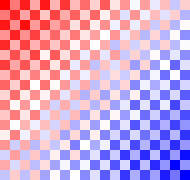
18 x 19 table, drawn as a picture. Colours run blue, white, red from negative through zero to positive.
The field is checkered. The ninth with the lowest average is the bottom right. The top left is the ninth with the highest average. Values rise toward the top left.
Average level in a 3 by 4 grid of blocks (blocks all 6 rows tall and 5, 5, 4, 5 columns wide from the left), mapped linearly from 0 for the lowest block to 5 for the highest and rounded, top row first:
5432 / 4321 / 3210
